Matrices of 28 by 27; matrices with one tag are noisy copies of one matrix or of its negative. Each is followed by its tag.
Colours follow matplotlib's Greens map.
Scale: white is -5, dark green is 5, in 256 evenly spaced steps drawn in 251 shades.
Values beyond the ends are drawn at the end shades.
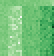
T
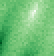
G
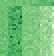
T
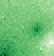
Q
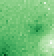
Q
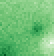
Q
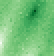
G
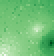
Q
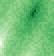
G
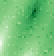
G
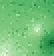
Q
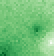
Q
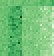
T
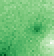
Q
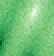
G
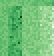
T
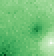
Q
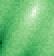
G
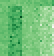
T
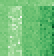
T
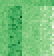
T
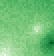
Q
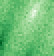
G
